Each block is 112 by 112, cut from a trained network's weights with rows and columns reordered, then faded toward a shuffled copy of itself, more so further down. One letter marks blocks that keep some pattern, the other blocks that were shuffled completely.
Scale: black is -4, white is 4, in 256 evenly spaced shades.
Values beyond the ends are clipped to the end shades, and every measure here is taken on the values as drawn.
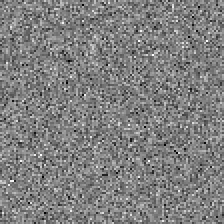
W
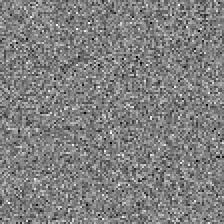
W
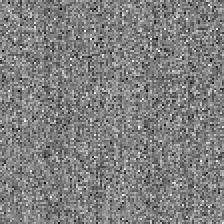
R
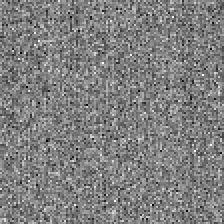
R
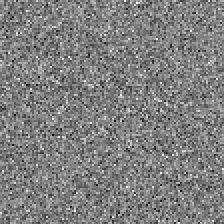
W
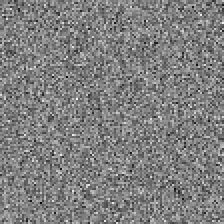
R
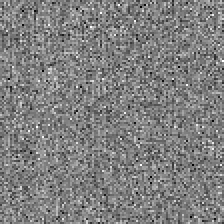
R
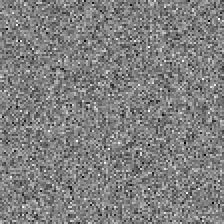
W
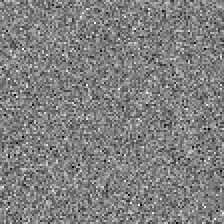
W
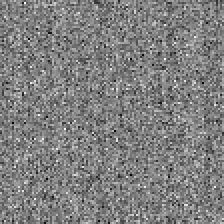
R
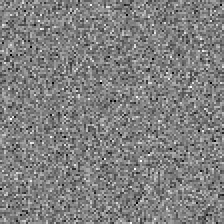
W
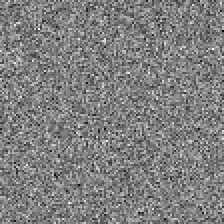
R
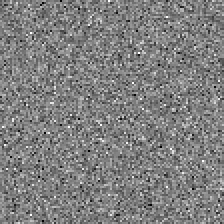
W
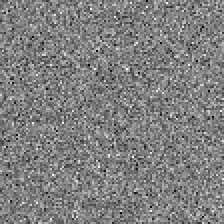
W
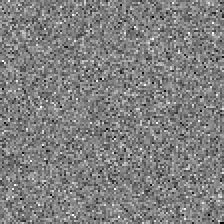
W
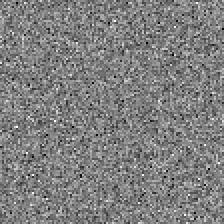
W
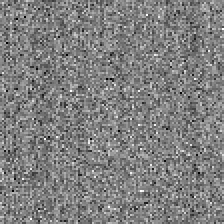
R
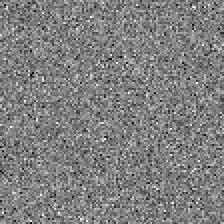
W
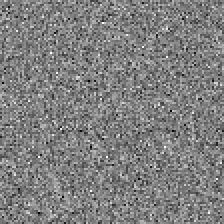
W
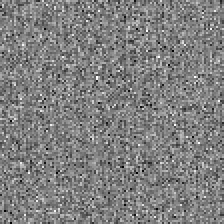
R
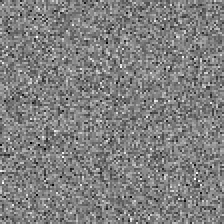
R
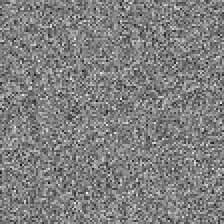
R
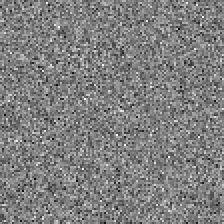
W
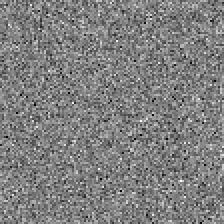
W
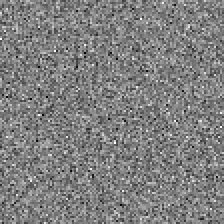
W
